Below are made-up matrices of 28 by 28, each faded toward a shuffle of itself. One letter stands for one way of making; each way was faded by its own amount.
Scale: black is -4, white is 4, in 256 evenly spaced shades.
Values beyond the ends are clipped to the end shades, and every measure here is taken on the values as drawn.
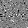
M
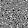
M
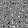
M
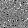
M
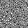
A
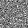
A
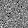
A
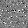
M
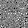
M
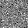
A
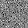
A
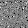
M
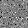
M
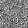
A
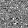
M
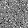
A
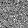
A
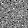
A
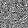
A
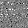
M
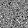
A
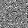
A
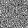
A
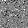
M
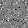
M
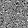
A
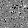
M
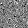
A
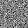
A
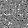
M
